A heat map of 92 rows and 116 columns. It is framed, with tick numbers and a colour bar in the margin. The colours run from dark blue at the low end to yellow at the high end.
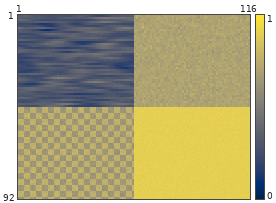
The table splits into 2 rows of 2 panels. Panel 1,1: low, streaked across. Panel 1,2: high, fine-grained, faint in contrast. Panel 2,1: high, checkered. Panel 2,2: very high, flat.
